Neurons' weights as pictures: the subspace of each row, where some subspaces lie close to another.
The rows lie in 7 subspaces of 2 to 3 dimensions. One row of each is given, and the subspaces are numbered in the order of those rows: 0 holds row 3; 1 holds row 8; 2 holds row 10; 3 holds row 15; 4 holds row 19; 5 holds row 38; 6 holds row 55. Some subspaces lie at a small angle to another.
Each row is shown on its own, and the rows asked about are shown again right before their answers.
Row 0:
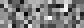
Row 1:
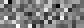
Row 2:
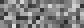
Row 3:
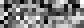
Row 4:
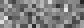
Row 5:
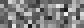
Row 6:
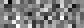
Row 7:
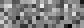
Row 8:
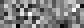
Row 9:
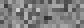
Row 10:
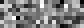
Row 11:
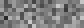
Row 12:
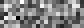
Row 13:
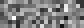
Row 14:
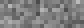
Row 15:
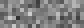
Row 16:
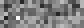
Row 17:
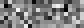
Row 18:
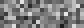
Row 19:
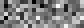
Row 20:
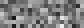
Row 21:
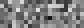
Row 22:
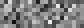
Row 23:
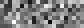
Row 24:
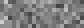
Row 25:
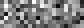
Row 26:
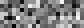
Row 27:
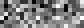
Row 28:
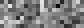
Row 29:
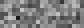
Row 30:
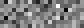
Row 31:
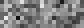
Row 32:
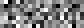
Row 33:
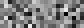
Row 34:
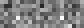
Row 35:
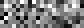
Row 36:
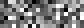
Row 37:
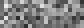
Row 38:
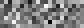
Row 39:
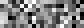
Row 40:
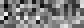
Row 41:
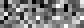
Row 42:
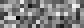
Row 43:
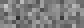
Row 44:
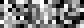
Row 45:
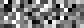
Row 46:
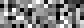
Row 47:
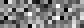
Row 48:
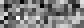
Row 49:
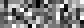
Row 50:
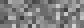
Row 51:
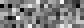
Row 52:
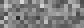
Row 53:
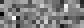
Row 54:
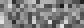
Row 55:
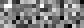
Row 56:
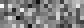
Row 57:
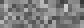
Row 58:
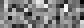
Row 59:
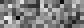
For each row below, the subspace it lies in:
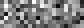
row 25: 4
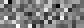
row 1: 6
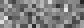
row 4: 6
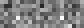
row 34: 6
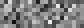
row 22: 5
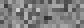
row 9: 1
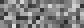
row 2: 1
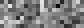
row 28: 2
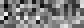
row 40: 4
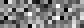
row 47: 5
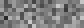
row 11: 5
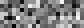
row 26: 3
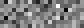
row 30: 5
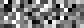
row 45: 5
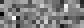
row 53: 2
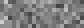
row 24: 6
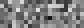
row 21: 1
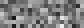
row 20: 3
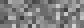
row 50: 4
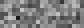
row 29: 3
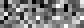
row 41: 4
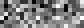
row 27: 4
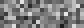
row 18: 4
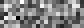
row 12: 0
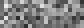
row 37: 0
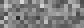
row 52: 0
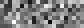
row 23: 5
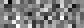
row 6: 6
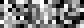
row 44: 2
